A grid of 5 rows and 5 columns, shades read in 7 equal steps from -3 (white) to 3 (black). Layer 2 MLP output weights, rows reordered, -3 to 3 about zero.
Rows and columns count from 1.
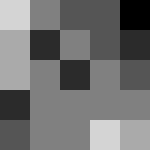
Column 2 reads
0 2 0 0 0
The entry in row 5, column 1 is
1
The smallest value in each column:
-2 0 0 -2 -1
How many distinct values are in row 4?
2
